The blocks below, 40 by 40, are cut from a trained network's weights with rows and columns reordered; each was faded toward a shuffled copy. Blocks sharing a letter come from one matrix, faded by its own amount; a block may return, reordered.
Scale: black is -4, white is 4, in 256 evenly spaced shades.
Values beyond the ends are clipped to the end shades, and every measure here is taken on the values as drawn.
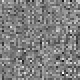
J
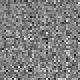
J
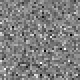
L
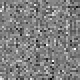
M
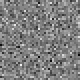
M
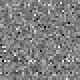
L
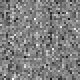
M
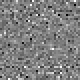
L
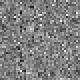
M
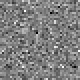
M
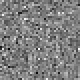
M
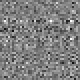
J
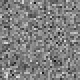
M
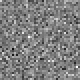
M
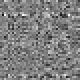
J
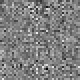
J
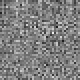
J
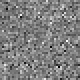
L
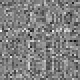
J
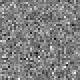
M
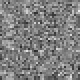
J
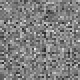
J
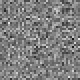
J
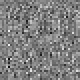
J
